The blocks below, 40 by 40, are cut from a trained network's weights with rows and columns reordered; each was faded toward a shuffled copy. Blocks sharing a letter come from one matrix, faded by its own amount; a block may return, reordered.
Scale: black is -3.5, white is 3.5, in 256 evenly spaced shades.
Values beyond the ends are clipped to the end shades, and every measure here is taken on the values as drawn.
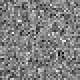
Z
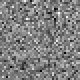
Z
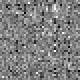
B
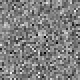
Z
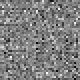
B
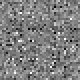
B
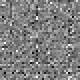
B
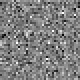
B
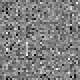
B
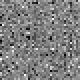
B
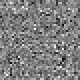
B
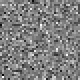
Z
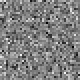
Z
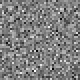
Z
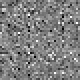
B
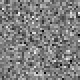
Z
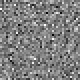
Z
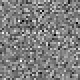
Z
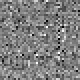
B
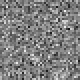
Z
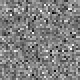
Z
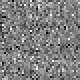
B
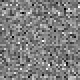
Z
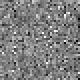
B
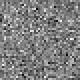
Z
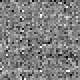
B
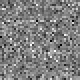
Z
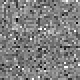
B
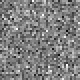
Z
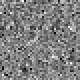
Z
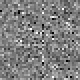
B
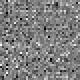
B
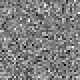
Z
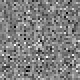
B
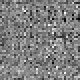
B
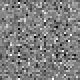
B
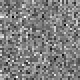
Z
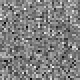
Z
